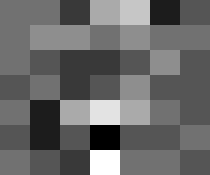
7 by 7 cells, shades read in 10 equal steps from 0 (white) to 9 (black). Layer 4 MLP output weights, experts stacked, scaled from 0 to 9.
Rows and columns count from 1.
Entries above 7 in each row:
1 0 0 0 1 2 0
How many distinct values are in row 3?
4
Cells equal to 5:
14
